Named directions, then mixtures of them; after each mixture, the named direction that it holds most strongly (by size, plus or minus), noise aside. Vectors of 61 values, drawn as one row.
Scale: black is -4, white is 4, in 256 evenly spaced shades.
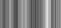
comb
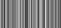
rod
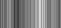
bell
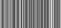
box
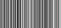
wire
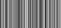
rod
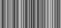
box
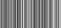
wire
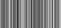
wire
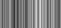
bell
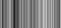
bell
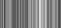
bell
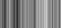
bell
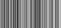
wire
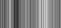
bell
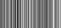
wire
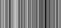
rod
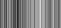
bell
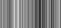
bell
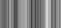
comb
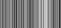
wire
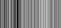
bell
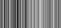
bell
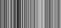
bell
